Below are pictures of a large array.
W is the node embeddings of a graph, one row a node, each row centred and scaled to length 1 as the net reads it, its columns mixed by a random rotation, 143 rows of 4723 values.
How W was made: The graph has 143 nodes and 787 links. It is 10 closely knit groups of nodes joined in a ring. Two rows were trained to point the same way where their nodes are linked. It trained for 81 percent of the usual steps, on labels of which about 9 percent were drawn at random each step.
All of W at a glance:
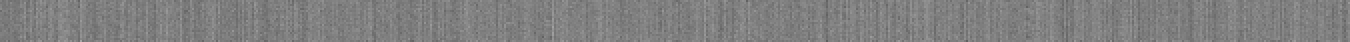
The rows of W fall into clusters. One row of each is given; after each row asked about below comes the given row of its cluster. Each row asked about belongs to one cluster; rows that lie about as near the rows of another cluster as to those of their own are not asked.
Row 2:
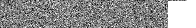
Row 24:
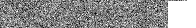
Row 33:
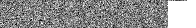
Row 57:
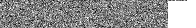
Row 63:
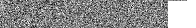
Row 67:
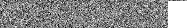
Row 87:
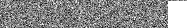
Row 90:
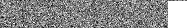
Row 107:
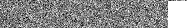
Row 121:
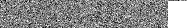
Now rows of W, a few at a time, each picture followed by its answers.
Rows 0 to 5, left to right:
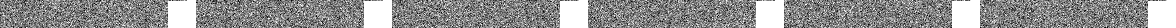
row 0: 24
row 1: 57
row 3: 107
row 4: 2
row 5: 2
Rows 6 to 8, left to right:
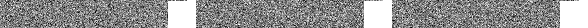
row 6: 57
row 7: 87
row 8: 24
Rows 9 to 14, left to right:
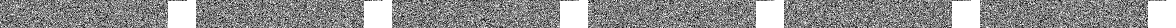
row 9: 57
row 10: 107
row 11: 57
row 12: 121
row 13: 67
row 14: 87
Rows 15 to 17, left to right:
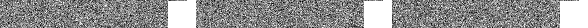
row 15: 57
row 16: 63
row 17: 24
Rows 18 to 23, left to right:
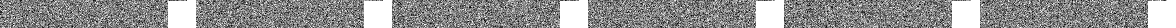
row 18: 90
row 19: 63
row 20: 57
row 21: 33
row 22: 24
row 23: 2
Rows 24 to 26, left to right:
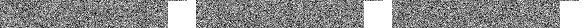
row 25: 90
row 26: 63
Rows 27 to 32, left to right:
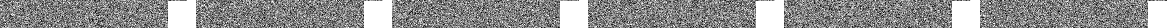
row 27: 57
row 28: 87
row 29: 63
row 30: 87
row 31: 2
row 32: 90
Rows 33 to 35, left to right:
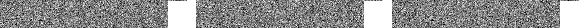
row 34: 87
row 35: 33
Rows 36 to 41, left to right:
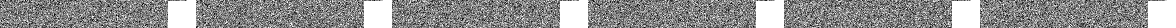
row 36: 121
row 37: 121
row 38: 121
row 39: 121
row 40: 67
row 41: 67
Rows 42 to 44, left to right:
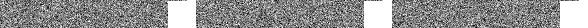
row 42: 24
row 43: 87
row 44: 57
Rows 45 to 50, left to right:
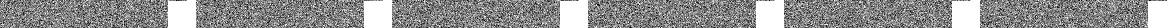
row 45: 33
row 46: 63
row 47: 121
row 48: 87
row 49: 87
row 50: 57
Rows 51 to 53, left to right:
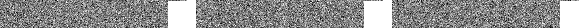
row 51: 33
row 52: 90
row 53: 121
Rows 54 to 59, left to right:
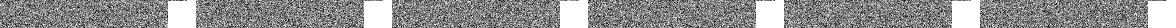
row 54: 57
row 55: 63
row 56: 87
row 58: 24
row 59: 87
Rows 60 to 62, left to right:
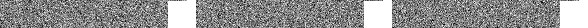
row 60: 24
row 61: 90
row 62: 33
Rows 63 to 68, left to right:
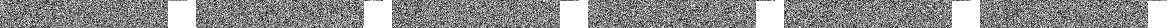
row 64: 107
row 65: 33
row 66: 57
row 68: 24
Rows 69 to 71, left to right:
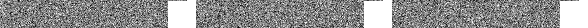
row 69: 63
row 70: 90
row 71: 57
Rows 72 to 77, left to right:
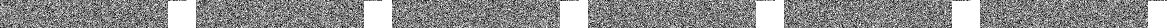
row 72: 2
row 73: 2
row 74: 107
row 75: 90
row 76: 67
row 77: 33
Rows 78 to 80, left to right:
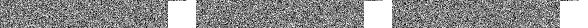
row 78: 2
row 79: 121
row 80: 107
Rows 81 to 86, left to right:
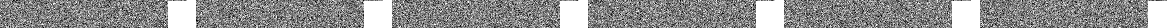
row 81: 87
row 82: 24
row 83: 87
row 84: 2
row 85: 90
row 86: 33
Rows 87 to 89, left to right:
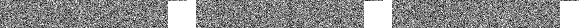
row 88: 90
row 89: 67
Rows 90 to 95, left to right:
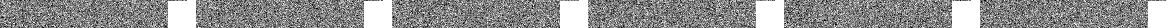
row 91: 90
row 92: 63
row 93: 63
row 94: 33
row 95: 121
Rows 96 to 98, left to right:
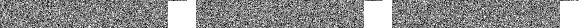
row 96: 67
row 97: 33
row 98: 121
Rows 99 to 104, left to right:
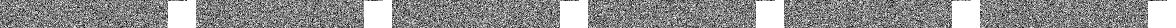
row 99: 57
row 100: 33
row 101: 67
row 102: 57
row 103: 87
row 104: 90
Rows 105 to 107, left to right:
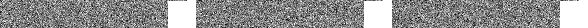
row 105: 90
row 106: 121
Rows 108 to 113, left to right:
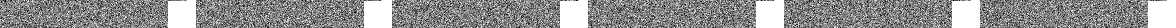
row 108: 121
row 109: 67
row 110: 2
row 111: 2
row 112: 107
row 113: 33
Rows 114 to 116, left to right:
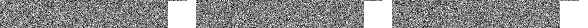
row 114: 67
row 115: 121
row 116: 63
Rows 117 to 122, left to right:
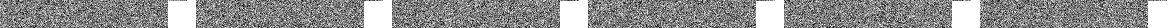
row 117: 63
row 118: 67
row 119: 33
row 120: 67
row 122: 63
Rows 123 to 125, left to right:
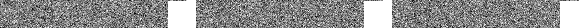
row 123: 2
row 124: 24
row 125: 90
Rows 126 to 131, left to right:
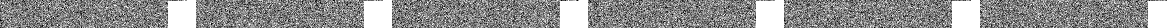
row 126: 24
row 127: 63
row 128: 107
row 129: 57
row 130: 24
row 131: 90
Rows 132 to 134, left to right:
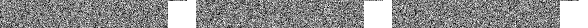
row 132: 90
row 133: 63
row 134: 33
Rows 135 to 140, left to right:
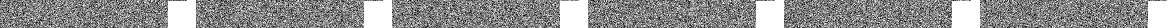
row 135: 33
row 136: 24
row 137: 63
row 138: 121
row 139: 107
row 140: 121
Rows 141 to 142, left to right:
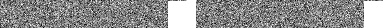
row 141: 2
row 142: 57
